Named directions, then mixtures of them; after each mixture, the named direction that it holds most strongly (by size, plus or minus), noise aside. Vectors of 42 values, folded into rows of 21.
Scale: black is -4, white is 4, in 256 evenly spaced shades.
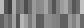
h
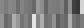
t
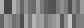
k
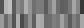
h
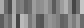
h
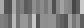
h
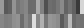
t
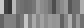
k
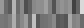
h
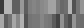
k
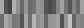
k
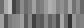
k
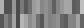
h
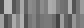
k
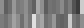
t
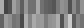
k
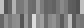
k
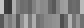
h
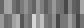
t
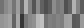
h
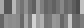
k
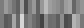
k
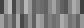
h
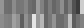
t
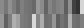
t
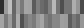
h
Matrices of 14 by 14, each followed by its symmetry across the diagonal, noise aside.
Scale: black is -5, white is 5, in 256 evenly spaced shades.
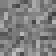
antisymmetric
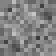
symmetric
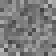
symmetric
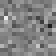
neither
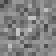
symmetric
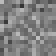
symmetric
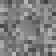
antisymmetric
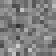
neither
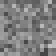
antisymmetric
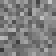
antisymmetric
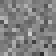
neither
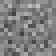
neither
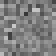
antisymmetric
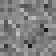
symmetric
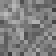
symmetric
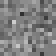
antisymmetric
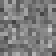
neither
